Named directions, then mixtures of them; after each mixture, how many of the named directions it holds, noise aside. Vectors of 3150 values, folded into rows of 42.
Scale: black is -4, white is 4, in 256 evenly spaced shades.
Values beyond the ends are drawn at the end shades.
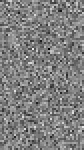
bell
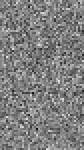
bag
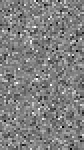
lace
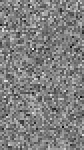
three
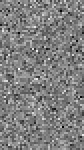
three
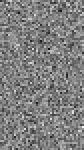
one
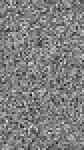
two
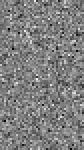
two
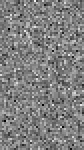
two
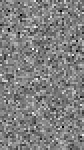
two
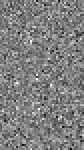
two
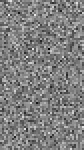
one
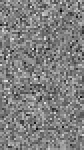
three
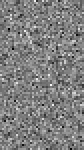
two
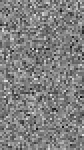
three
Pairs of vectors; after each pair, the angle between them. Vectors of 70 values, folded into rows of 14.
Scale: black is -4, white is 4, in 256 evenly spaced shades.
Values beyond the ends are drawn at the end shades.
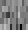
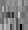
nearly parallel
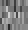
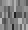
partly opposed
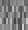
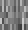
partly aligned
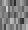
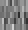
orthogonal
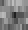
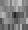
nearly parallel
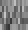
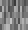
nearly opposite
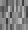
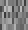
orthogonal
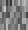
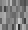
partly opposed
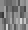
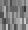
nearly parallel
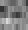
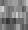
nearly opposite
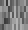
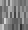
nearly opposite
